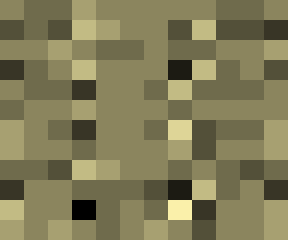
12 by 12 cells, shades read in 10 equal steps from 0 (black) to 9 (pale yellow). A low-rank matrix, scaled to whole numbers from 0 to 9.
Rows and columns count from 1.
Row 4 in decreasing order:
7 7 5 5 5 5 5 4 4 3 2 1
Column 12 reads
5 2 6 3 5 5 6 6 4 2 6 6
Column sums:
55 55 55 55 58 58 56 57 55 52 53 56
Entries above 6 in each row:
0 2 0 2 1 0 1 0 1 1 2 0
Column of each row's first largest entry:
4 4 3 4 8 4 8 1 4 9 8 1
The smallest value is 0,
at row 11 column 4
